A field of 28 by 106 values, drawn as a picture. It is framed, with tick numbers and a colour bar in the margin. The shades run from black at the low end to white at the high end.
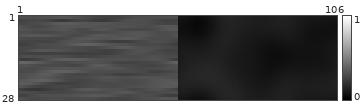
The table splits into one row of 2 panels. Panel 1,1: low, streaked across, faint in contrast. Panel 1,2: very low, smooth, faint in contrast.
